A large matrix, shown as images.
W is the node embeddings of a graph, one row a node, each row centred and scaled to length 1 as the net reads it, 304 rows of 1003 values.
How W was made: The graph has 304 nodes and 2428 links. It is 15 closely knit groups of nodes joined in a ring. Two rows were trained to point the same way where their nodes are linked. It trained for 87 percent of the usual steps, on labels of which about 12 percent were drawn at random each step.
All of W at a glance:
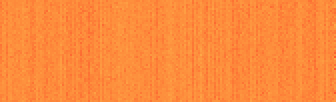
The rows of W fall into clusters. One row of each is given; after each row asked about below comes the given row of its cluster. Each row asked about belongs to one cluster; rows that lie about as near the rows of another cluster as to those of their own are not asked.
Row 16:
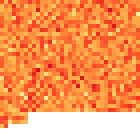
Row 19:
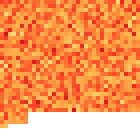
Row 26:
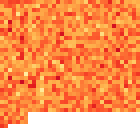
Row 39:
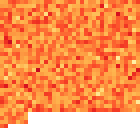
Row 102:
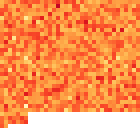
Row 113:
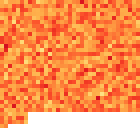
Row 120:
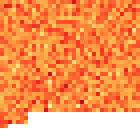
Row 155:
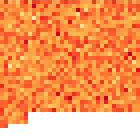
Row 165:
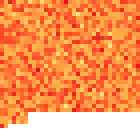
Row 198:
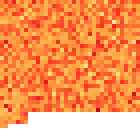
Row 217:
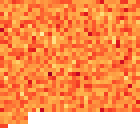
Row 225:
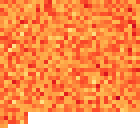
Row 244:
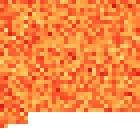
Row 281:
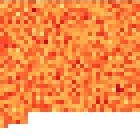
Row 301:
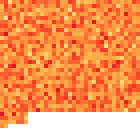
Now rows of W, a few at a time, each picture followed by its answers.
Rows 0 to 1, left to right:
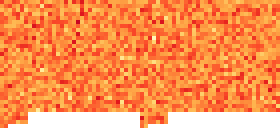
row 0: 26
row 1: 102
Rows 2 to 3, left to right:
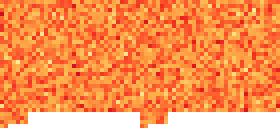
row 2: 217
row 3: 301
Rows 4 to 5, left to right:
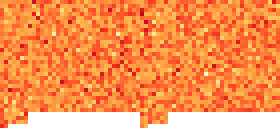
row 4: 155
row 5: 39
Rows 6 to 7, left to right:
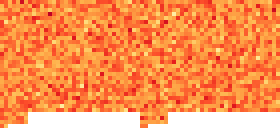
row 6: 301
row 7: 217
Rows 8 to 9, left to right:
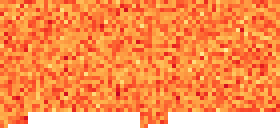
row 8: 102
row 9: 39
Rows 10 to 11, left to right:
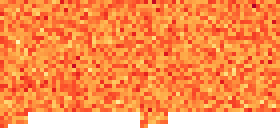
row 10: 120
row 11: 244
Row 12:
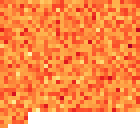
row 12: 165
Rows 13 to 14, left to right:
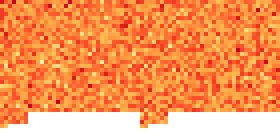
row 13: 225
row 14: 19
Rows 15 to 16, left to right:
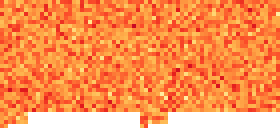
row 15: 165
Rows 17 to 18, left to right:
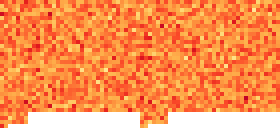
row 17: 301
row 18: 19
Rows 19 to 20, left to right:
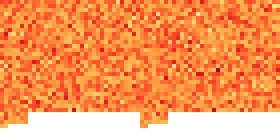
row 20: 19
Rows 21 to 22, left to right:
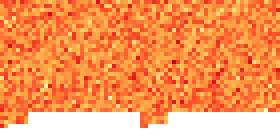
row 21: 301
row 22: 120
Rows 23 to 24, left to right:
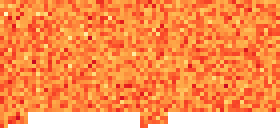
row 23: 102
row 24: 26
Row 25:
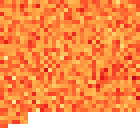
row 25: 165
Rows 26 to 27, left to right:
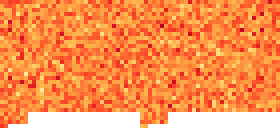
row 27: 198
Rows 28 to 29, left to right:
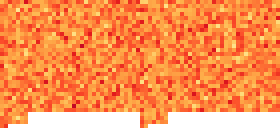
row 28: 120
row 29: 113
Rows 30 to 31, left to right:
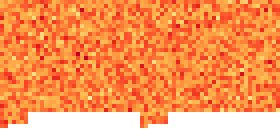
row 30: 155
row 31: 102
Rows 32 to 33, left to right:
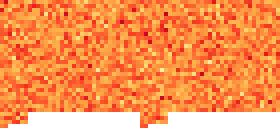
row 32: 217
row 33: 26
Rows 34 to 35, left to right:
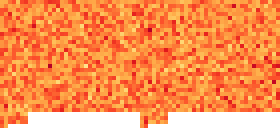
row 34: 102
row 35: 217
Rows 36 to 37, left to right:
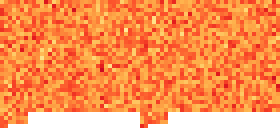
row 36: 120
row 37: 281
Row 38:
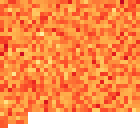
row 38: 120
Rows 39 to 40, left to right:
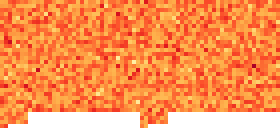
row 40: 39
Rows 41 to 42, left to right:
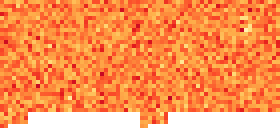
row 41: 165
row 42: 225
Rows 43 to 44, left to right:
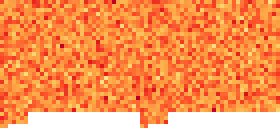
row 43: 19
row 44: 16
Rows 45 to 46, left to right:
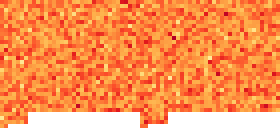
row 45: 217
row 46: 281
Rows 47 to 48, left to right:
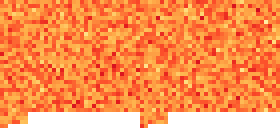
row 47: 165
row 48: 113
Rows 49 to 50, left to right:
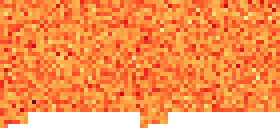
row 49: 165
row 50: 165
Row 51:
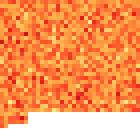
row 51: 102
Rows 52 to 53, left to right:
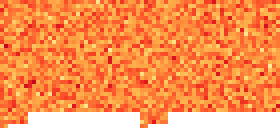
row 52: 244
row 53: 39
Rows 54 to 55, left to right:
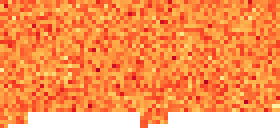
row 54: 301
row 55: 120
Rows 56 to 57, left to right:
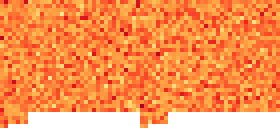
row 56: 16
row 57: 225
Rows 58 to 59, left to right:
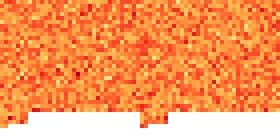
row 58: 198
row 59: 281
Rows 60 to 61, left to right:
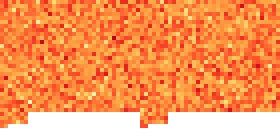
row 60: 244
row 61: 26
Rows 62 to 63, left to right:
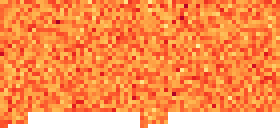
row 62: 120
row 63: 155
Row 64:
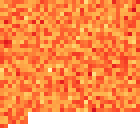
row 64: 39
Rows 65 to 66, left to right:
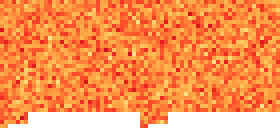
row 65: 225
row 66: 26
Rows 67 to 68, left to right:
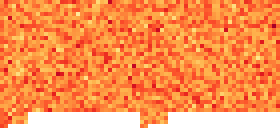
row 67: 120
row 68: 165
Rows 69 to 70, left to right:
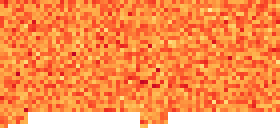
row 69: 16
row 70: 198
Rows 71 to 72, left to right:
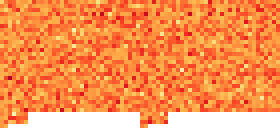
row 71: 198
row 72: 244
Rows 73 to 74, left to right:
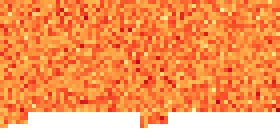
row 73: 198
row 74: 102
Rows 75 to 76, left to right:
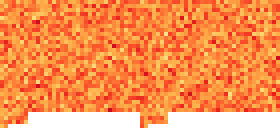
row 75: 198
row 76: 102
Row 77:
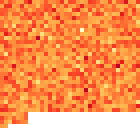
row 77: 225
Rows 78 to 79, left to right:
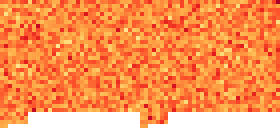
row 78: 19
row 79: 198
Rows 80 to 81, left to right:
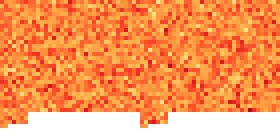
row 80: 244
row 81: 225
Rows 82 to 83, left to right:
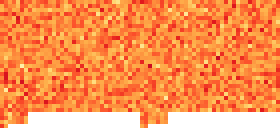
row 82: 301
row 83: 16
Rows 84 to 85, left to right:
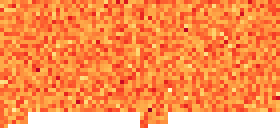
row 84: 155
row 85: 120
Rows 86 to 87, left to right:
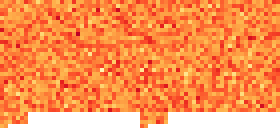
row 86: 225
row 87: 301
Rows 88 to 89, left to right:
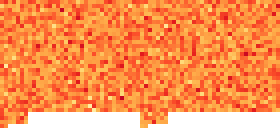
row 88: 301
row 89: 19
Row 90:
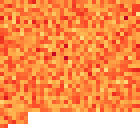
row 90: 281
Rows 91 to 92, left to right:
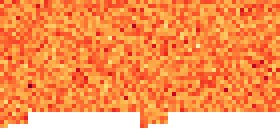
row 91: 225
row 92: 155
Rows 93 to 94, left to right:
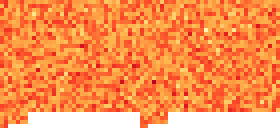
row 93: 217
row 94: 26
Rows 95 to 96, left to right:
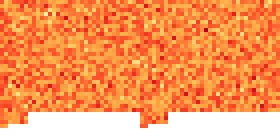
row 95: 244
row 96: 281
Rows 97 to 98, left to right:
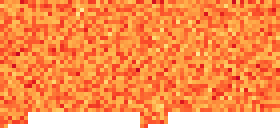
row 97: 244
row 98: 281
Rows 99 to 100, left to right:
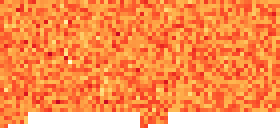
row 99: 281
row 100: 26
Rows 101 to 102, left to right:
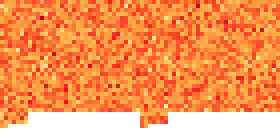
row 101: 19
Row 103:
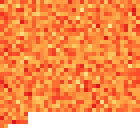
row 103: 244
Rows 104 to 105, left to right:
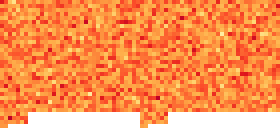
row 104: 217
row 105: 19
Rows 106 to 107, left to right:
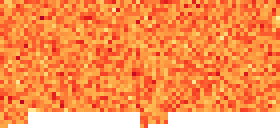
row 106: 19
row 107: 16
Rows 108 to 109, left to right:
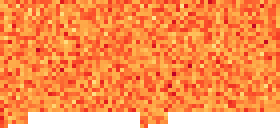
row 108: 155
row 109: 16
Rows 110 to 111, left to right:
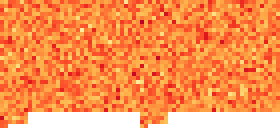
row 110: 120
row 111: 16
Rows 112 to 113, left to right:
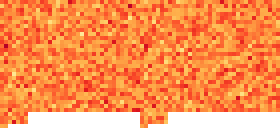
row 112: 244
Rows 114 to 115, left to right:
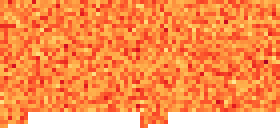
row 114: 198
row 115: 26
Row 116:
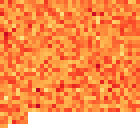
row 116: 225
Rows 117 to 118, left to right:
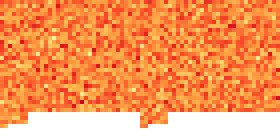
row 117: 198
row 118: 39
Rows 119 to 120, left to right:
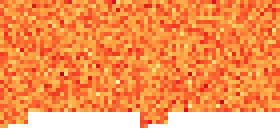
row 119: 19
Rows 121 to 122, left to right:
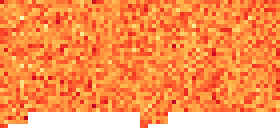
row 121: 217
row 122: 120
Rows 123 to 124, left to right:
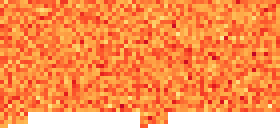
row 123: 19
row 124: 217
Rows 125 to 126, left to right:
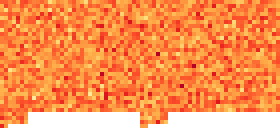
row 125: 301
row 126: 198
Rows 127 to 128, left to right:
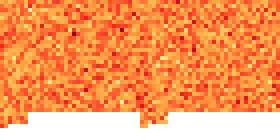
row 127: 113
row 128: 19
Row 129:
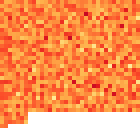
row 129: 281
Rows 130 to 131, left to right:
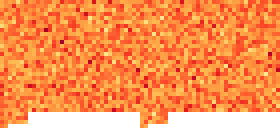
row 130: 155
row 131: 198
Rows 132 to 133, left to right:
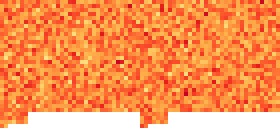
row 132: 301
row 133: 281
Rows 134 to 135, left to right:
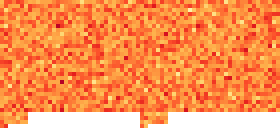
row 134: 217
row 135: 301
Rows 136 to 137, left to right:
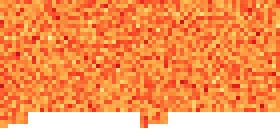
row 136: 225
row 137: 16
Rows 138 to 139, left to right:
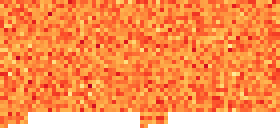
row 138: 16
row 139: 301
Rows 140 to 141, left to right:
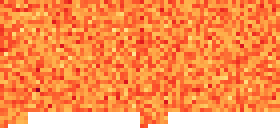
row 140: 165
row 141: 281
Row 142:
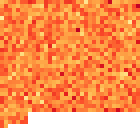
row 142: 102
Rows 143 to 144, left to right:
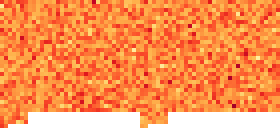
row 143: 26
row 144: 19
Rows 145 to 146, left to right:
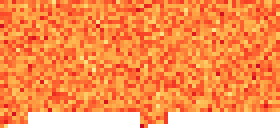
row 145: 244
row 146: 281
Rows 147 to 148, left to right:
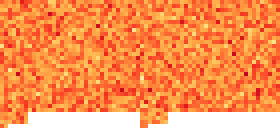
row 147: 301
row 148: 165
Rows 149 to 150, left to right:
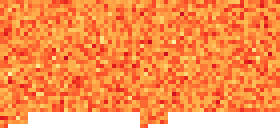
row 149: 217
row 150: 39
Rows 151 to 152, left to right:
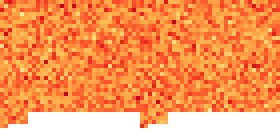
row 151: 39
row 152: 165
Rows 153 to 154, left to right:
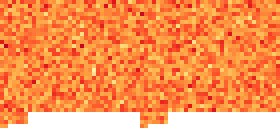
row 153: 244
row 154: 301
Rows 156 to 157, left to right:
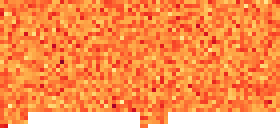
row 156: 155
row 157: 301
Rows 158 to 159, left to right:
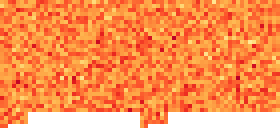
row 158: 39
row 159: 281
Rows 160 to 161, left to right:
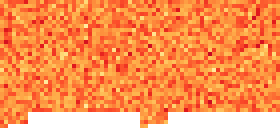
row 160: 39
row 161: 198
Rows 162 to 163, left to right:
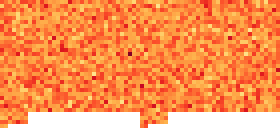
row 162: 244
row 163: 165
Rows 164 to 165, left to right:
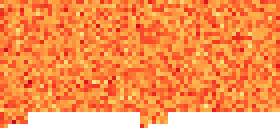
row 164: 244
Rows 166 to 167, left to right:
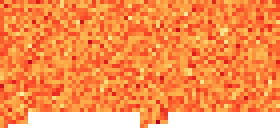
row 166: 281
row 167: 198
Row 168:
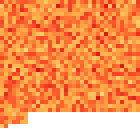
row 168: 16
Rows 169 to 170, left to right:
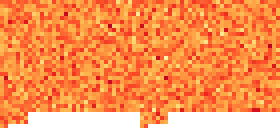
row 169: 16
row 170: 217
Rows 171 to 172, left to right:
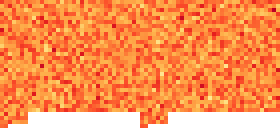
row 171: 26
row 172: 39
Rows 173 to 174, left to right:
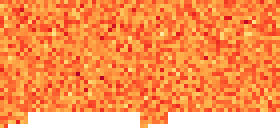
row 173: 16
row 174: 225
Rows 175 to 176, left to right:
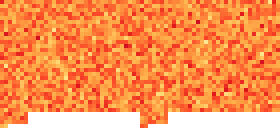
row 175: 225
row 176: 281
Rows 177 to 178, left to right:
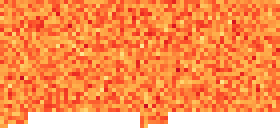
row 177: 198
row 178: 102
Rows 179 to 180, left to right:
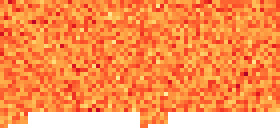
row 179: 165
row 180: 165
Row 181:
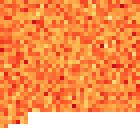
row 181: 165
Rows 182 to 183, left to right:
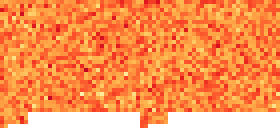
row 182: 113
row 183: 120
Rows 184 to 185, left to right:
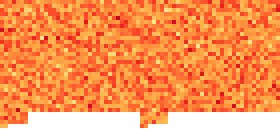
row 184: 225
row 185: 165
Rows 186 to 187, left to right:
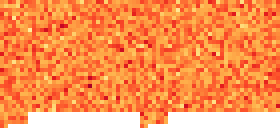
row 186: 102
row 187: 301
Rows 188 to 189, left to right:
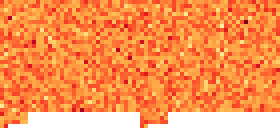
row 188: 165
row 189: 244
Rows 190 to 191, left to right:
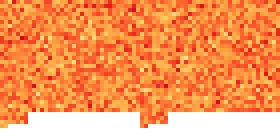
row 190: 225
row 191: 39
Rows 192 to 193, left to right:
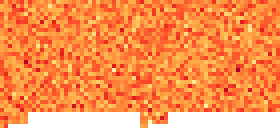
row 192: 16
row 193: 225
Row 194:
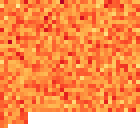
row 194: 155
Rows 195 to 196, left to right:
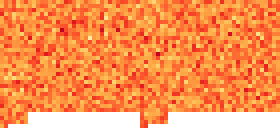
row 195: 39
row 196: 155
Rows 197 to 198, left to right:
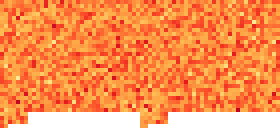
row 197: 113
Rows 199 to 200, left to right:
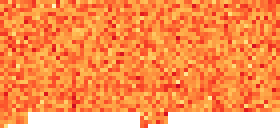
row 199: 301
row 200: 120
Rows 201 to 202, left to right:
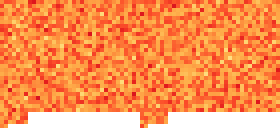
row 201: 198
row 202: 301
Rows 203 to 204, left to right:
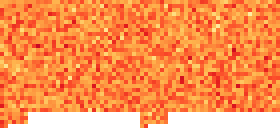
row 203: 155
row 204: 217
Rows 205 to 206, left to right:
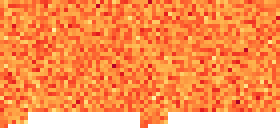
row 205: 155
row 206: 26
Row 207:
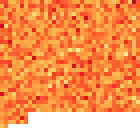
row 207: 217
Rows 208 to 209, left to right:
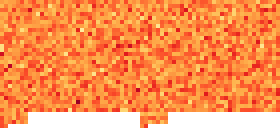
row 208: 113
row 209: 217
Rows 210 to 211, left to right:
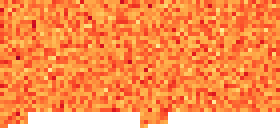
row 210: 217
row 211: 198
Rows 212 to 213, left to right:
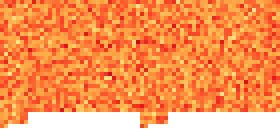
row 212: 198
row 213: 301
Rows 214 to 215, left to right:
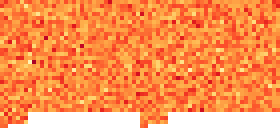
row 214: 26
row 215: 217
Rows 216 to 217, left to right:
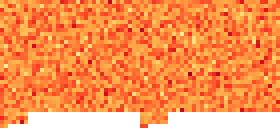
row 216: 155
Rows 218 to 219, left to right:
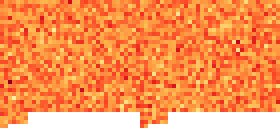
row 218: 165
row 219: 155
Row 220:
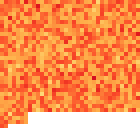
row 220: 120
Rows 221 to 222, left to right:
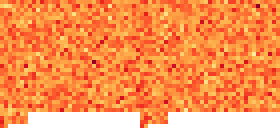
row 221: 102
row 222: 244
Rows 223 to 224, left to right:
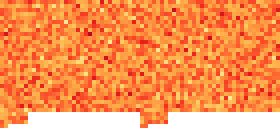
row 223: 102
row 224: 281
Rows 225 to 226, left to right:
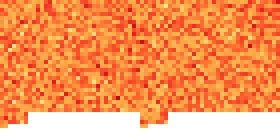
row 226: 198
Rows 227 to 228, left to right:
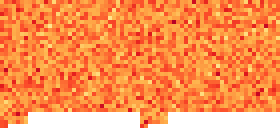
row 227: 120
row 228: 165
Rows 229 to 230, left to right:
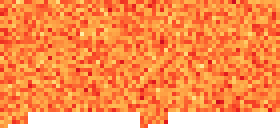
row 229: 225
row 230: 26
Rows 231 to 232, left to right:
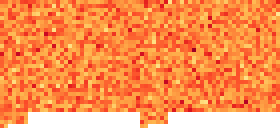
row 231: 301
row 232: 19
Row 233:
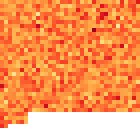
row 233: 120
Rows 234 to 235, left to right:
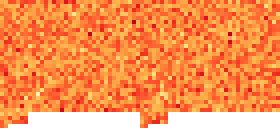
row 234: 102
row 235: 281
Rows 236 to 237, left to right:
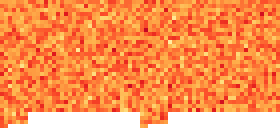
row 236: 113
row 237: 198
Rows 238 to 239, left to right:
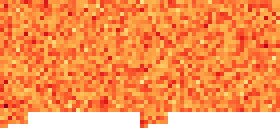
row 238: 244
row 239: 113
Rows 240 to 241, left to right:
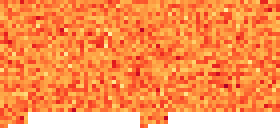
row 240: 301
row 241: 217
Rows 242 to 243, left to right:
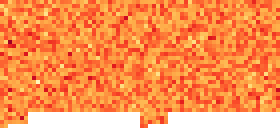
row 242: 19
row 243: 113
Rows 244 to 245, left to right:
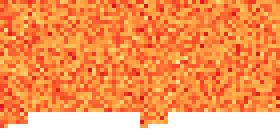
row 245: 19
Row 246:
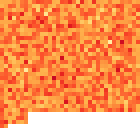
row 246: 155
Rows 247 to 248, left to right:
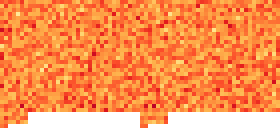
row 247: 217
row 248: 217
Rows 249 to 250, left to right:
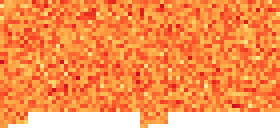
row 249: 19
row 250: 19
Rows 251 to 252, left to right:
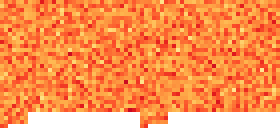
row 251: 39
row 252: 26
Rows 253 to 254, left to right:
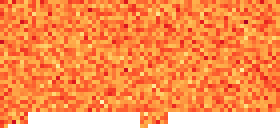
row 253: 244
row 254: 225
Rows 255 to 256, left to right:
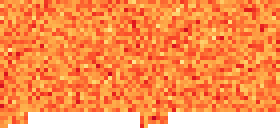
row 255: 225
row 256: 102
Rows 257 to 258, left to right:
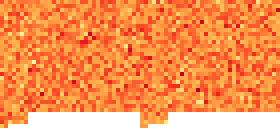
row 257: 16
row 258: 19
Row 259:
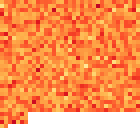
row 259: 39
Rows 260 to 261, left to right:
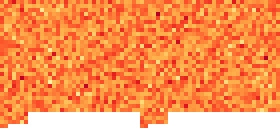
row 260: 281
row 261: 120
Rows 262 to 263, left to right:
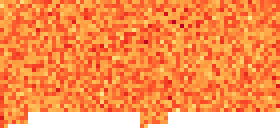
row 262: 155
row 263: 165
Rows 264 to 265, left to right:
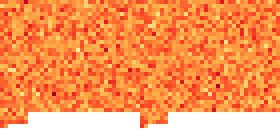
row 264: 244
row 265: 244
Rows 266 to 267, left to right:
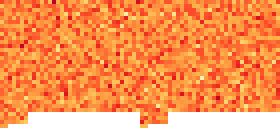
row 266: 19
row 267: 225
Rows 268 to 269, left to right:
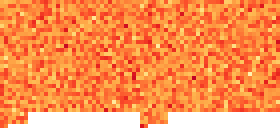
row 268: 155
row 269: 39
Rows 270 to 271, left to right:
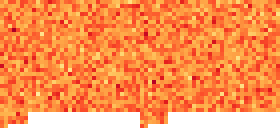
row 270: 102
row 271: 301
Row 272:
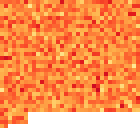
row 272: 16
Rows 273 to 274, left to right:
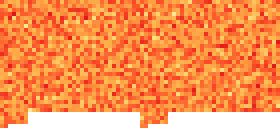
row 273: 281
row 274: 217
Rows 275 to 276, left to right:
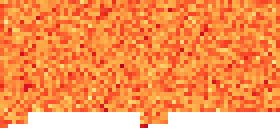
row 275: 120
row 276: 39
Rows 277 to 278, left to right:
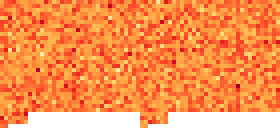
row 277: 120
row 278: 225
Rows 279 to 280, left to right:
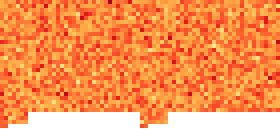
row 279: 155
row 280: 39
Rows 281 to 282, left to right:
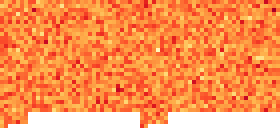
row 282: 244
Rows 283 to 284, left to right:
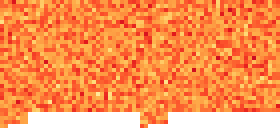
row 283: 165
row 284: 39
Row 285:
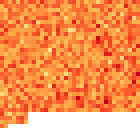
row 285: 301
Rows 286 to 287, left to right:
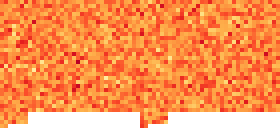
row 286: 19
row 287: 155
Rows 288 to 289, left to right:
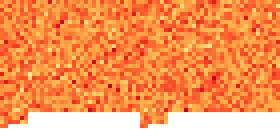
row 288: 281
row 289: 120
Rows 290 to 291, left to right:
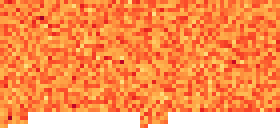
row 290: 198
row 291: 39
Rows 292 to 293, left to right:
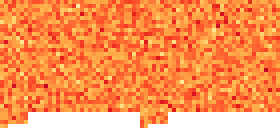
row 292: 198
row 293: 102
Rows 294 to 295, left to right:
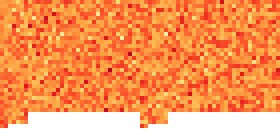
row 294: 155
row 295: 39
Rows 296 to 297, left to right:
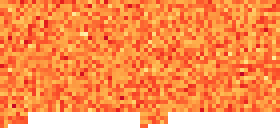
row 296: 102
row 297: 217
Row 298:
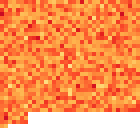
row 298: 244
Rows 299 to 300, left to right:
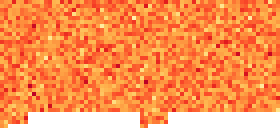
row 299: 225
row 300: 16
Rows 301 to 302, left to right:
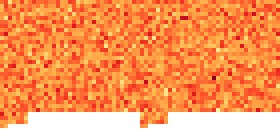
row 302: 244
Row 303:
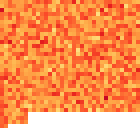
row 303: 155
